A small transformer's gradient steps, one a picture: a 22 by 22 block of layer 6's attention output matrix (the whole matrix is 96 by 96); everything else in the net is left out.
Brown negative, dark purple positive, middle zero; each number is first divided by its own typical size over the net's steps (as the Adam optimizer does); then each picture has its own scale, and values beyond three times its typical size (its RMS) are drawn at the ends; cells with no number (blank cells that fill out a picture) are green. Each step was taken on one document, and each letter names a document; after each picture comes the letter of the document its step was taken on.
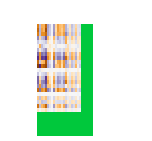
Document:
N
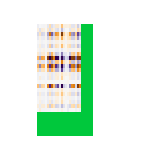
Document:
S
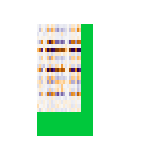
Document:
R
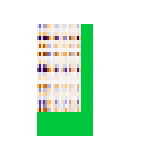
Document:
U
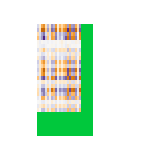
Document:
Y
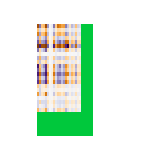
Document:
N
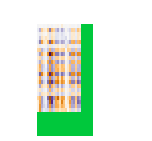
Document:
R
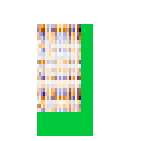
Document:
Y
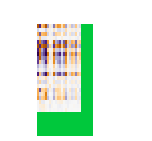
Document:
N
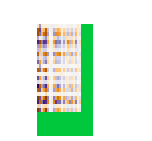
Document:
N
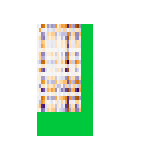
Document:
Y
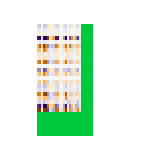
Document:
U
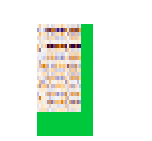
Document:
R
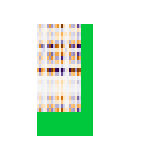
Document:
S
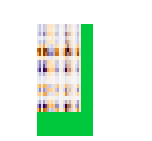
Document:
U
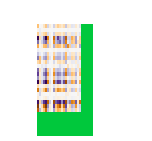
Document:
N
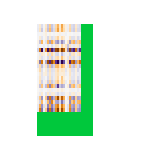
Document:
S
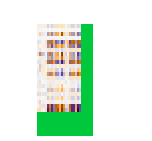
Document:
R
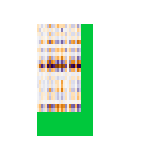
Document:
R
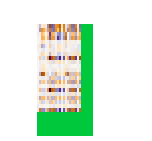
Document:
Y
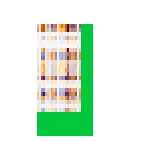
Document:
Y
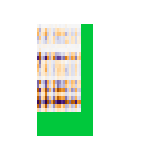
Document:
N
